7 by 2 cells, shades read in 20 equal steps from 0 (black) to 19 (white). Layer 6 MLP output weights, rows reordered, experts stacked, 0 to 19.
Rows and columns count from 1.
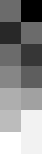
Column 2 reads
0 8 4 7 12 18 18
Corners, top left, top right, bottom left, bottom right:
8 0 19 18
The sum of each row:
8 11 12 17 25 32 37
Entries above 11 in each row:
0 0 0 0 2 2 2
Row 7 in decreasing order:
19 18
